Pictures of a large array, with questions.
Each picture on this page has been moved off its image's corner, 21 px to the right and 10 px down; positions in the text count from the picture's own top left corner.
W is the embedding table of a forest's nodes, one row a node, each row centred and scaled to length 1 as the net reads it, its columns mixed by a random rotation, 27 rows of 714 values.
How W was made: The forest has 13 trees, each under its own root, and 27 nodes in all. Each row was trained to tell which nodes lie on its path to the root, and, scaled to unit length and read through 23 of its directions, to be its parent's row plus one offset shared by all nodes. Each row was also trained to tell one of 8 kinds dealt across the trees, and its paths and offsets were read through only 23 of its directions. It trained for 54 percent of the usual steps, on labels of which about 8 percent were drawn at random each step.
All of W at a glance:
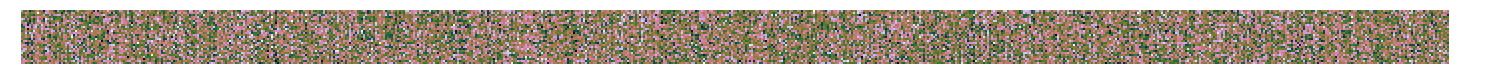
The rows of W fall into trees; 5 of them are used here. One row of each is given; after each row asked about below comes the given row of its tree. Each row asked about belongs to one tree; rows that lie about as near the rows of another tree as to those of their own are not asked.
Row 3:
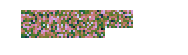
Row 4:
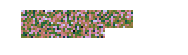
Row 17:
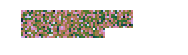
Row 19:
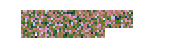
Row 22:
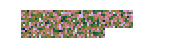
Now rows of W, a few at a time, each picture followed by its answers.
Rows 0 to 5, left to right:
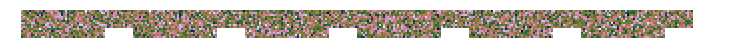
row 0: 4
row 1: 4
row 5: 4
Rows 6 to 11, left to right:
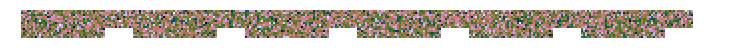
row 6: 19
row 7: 22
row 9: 22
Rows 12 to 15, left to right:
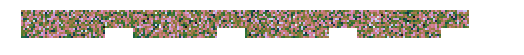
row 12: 3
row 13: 3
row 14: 4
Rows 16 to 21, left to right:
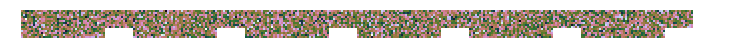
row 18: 3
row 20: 17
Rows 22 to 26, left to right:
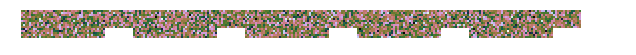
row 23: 17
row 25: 19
